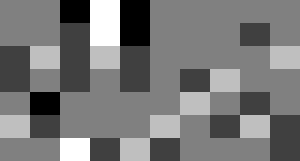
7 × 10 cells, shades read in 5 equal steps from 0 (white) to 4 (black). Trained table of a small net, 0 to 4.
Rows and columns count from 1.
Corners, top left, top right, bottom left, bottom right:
2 2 2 3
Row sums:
22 22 20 23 22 20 20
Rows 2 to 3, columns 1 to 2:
2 2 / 3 1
